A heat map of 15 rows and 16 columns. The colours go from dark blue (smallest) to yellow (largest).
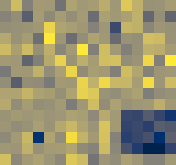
Histogram: skewed, a long tail of low values. Ninth with the lowest average: bottom right. Mirror symmetry: none. Odd patch: lower, in the bottom right. Stripes: none. Average level on the scale: 60%.
